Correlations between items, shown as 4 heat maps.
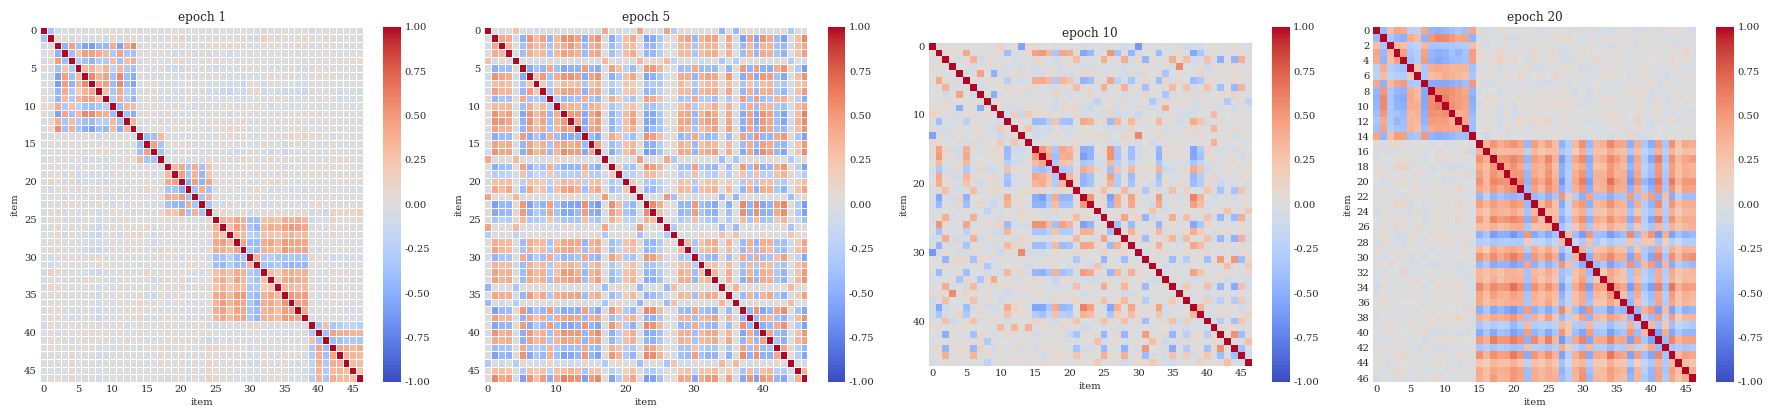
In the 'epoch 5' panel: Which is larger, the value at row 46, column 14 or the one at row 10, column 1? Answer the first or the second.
the second
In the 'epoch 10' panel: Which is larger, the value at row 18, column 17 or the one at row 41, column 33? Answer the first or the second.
the second
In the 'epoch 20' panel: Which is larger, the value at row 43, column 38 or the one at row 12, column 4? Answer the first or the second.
the first
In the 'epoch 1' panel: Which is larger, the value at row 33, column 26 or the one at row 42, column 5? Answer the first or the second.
the first
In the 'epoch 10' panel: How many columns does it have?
47
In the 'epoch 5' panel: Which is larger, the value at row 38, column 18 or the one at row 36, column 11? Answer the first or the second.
the second
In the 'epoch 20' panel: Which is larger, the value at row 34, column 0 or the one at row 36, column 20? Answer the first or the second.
the second
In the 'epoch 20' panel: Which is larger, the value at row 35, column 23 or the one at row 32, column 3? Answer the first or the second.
the first
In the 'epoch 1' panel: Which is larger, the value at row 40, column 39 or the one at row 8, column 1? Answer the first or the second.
the second
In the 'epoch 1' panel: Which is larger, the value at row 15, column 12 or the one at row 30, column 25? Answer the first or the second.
the first
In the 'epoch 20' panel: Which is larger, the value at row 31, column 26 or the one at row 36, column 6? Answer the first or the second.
the second
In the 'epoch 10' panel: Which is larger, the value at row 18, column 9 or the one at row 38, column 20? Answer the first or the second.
the first
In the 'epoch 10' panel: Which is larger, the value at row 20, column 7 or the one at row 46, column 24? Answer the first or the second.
the second
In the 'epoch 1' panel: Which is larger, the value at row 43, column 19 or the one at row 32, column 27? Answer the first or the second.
the second
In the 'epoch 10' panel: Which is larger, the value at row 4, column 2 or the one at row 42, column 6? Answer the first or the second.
the first
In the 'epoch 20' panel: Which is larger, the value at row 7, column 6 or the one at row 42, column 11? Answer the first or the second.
the second
